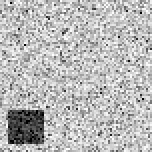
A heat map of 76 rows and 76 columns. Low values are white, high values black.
The values are skewed, with a long tail toward high values. Neither half mirrors the other. Overall the values sit about 30% of the way up the scale. There are no regular stripes. In the bottom left lies a patch that is higher than the rest. The ninth with the highest average is the bottom left.
